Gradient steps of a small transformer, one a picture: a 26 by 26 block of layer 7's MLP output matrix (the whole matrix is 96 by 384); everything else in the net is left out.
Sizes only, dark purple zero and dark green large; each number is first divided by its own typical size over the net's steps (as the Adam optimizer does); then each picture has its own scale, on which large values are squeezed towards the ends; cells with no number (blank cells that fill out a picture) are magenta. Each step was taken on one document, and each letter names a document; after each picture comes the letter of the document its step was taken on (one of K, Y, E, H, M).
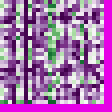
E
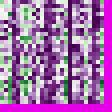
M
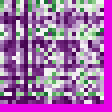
E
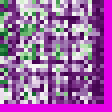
M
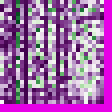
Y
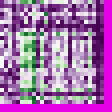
M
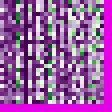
Y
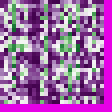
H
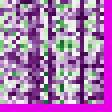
H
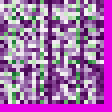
H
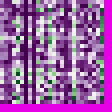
E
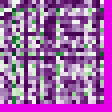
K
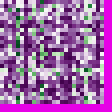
K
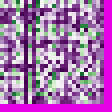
E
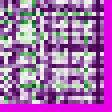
M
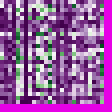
Y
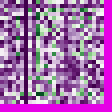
Y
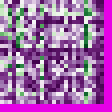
K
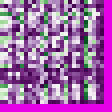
K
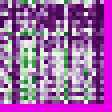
M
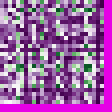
K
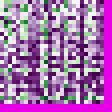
H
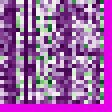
Y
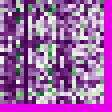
Y
